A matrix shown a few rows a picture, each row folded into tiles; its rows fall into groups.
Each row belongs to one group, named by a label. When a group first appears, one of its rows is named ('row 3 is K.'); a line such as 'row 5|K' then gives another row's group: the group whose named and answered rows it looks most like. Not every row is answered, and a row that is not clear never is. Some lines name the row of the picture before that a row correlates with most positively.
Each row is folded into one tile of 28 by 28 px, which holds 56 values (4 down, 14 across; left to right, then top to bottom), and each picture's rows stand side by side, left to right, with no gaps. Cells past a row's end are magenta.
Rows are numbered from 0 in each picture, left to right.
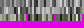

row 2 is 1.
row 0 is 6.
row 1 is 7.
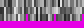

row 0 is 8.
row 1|7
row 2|7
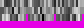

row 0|8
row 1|8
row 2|7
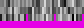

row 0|7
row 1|8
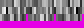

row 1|6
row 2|1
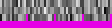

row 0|7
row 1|7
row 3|1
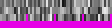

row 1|7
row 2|7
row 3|7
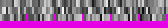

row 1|8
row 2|8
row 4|6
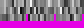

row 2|8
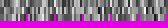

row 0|6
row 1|6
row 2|7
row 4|7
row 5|8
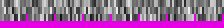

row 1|6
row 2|1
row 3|7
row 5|6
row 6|7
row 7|6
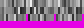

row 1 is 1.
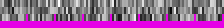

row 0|8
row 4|7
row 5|1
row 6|8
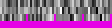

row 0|7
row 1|7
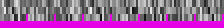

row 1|6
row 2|8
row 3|6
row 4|1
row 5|1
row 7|8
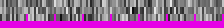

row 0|7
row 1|6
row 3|7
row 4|1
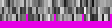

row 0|1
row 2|8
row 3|7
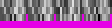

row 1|8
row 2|8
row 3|8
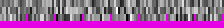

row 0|6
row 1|1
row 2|7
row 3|8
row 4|8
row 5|1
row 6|7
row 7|7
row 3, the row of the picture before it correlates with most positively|2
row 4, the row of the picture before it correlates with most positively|3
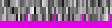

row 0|6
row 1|6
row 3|7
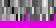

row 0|6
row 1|6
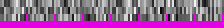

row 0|6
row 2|8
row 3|1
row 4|6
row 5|1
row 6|7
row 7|7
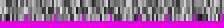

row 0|7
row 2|8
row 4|6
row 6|8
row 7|1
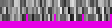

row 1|1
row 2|6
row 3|6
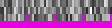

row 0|8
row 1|7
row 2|8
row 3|8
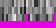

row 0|1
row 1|7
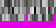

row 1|6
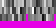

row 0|1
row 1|8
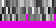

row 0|1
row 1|8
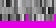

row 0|7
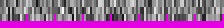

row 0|7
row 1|8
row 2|6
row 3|6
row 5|8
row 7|7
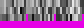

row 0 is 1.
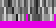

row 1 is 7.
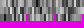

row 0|1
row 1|8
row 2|7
